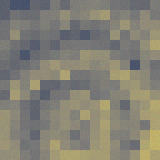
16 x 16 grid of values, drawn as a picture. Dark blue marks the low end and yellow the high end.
Rings: centred on the bottom middle. Average level on the scale: 50%. Ninth with the lowest average: top left. Slope: up to the bottom right.
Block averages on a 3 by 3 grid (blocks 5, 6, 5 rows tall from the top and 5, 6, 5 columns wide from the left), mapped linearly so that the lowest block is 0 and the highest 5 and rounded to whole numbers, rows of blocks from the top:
013 / 134 / 355
